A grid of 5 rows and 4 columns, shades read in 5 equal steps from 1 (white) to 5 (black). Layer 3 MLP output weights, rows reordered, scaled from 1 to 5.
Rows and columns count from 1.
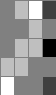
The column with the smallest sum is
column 3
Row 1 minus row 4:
1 0 -2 1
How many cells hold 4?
2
